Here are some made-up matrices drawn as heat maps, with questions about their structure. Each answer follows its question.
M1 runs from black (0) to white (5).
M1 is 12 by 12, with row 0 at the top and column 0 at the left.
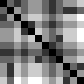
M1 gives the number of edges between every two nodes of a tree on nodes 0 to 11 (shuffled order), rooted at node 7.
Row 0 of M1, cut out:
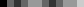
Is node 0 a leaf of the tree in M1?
no
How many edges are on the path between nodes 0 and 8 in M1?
2
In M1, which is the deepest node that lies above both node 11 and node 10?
1
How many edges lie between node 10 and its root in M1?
2
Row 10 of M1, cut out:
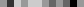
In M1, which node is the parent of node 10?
1
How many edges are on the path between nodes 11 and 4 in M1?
5
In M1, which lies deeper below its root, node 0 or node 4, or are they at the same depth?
node 4
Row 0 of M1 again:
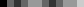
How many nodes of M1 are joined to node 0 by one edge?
2
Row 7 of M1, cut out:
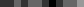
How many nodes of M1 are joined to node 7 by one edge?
5
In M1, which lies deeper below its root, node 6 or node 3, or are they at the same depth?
the same depth
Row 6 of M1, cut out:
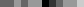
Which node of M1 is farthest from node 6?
11
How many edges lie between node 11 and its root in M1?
3
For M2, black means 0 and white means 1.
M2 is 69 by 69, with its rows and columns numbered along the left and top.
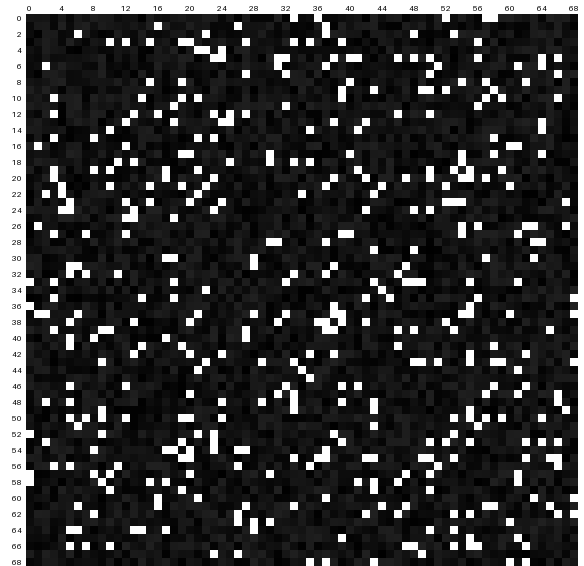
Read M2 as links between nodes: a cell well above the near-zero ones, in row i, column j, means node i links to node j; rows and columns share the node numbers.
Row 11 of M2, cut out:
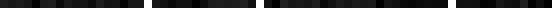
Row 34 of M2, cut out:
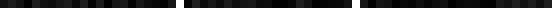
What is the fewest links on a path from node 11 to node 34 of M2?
5
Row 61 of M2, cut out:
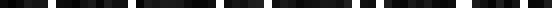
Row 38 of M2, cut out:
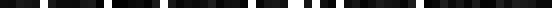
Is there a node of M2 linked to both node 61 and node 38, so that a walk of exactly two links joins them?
no
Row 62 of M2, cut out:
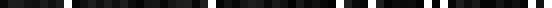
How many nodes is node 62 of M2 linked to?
8
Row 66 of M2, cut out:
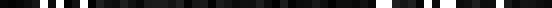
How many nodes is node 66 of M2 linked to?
9
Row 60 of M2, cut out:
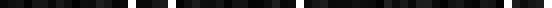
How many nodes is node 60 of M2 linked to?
5
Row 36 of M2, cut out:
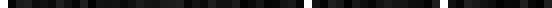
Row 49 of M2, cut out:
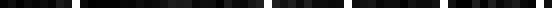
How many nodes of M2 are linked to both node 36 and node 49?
1
